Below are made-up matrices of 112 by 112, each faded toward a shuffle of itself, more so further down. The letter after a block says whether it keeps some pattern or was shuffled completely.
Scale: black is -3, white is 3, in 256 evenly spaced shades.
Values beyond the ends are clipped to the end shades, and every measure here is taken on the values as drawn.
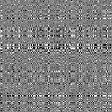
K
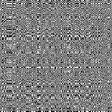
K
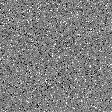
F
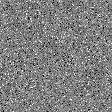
F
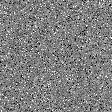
F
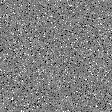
F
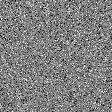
F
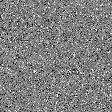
F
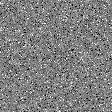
F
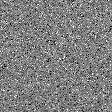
F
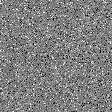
F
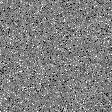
F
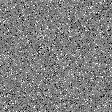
F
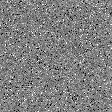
F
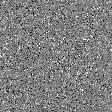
F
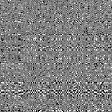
K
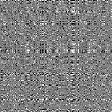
K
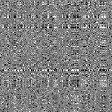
K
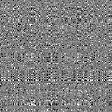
K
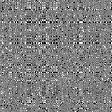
K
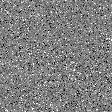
F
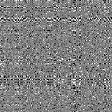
K
